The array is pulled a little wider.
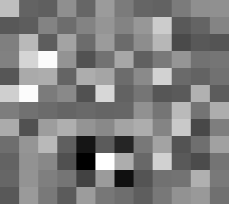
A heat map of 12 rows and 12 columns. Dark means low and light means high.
Mirror symmetry: none. Roughest part: bottom middle. Ninth with the lowest average: bottom middle. Odd patch: rougher, in the bottom middle.
